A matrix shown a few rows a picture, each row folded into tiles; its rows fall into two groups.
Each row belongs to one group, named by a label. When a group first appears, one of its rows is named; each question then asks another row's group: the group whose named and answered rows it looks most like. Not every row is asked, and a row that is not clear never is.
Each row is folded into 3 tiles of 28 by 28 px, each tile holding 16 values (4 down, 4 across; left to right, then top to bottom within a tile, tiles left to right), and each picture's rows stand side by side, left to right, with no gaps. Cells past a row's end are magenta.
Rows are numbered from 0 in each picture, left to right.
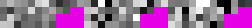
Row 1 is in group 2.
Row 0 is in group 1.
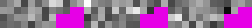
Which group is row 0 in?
2
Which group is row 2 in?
1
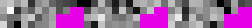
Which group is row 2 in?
1
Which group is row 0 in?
1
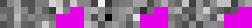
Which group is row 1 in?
2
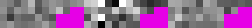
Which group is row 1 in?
1
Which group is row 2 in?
1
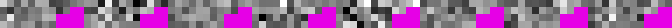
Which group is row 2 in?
2
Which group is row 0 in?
1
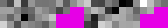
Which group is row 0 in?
2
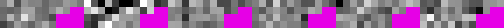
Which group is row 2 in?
1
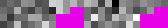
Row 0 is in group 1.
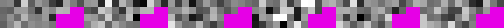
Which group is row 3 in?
2
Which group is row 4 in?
2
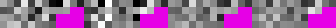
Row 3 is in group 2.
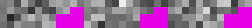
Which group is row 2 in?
2
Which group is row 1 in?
1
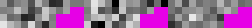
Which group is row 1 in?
1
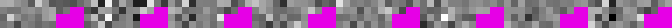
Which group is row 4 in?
1
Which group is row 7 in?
2
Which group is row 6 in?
2
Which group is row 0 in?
1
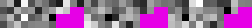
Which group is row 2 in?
1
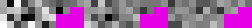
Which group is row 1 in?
2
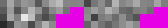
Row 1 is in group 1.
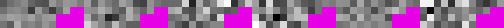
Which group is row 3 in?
2
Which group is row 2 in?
2
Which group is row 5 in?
1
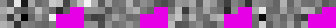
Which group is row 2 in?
1
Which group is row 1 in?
1
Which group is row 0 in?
2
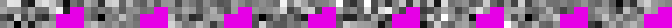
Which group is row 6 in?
2
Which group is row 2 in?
2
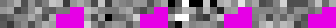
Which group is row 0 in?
2
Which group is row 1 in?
2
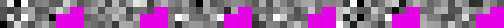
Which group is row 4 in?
2
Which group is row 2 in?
1
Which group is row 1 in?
2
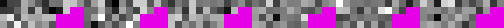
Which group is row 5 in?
1
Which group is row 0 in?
1
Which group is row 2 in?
1
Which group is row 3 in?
2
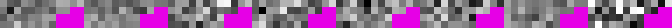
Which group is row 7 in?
1
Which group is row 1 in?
1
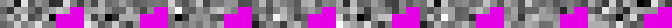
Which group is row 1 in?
2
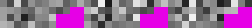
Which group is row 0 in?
2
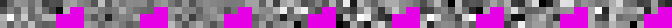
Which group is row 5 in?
1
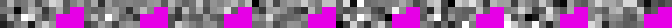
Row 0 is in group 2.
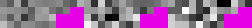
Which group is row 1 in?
2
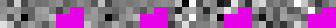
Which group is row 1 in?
2
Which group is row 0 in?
2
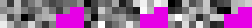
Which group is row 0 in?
2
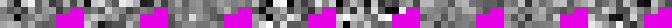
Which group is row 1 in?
1
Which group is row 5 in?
1
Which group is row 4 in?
1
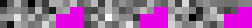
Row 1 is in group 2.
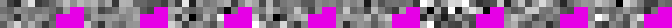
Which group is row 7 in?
1
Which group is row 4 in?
1
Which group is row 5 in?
1
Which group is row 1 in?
1
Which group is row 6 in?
1
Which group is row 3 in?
2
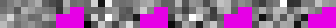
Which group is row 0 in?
1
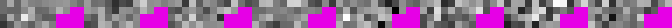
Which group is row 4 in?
1
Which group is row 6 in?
2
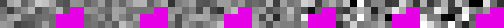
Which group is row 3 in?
2
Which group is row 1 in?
2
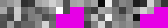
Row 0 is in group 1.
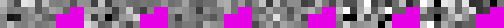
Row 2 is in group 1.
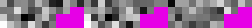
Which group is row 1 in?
2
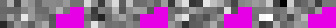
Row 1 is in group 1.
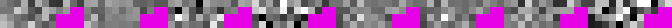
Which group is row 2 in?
1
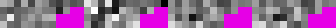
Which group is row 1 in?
1
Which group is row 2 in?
2
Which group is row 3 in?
2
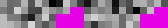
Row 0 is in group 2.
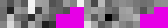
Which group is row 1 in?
2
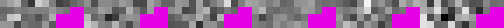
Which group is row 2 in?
2
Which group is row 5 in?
2
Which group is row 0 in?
1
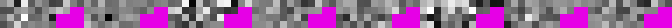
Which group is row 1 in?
2
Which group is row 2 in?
2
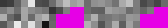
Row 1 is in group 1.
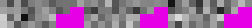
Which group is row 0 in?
2
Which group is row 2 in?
1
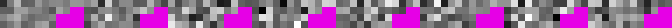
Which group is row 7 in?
1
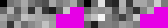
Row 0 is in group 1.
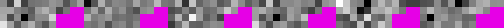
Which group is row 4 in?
1
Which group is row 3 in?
2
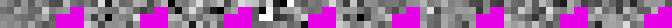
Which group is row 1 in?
2
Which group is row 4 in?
2
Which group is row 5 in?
1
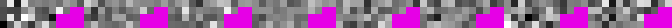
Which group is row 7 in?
2
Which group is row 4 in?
1
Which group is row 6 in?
2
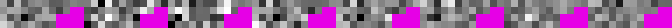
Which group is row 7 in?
1
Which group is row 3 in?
2
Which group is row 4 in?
2
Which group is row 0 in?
2
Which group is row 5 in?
1
